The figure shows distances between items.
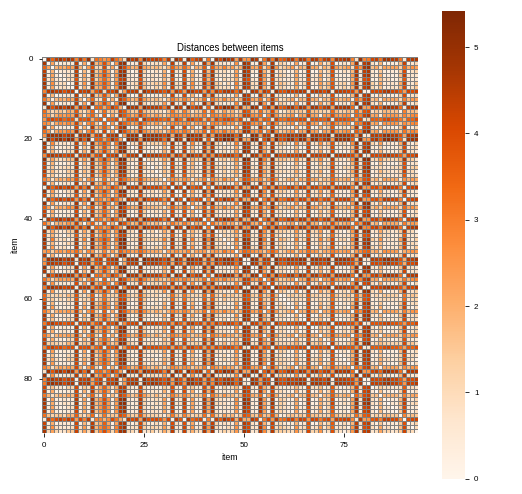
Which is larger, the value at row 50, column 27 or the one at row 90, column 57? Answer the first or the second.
the first
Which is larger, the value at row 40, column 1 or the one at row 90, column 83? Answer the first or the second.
the first
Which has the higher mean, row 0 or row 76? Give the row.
0
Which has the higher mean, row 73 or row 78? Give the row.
78
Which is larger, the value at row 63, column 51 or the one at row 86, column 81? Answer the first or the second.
the second
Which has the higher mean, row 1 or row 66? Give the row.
66
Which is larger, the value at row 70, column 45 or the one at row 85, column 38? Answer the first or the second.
the first
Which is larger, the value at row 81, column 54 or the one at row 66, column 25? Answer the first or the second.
the second
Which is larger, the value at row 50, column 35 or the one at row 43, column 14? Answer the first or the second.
the second
